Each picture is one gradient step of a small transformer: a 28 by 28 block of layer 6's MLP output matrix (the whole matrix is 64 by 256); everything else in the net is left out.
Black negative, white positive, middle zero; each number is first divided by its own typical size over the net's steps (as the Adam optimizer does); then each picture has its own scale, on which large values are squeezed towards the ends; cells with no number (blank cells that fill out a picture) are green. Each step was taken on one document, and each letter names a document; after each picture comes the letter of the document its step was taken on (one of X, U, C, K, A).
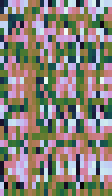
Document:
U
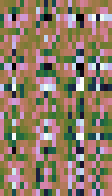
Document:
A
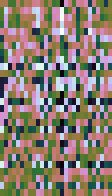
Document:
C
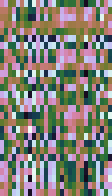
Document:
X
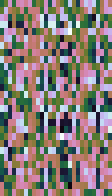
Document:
C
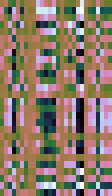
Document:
A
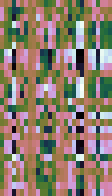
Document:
A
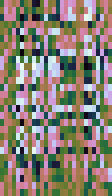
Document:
X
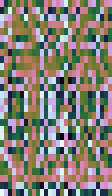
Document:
C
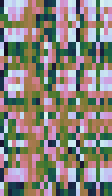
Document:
U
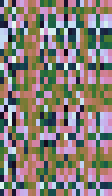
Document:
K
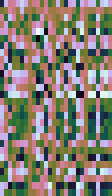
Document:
U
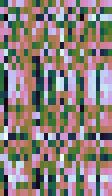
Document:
U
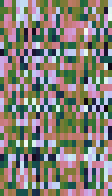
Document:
X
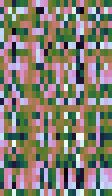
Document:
K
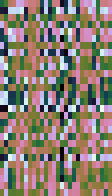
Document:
C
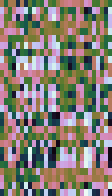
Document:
X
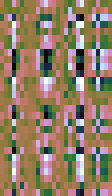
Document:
A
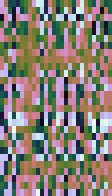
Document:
K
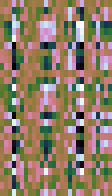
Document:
A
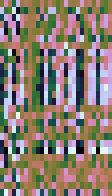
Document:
K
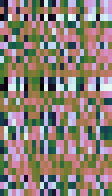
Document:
C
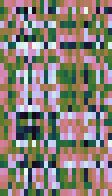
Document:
X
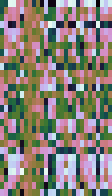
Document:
U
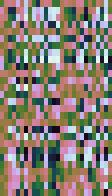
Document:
X
